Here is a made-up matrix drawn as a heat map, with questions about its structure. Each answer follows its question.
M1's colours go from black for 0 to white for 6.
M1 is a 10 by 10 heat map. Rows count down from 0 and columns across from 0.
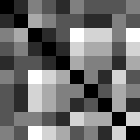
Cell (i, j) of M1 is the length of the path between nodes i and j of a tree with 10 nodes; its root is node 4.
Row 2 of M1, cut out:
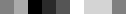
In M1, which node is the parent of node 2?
3
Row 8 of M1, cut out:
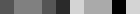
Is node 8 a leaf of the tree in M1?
yes
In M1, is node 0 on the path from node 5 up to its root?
yes
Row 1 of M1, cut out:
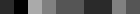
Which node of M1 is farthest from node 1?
2
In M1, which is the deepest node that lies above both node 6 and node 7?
1
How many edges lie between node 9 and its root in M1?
4
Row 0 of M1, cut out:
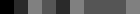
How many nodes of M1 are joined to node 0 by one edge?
2
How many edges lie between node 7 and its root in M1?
3
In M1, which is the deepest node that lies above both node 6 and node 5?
1
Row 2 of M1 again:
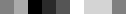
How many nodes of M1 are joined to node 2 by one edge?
1
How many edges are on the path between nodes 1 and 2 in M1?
4
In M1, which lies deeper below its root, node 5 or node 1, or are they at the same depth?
node 5
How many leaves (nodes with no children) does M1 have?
5
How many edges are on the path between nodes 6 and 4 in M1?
3
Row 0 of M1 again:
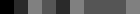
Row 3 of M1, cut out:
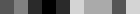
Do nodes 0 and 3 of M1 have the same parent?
yes
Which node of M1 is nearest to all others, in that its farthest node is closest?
0
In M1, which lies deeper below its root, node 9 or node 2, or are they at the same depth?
node 9
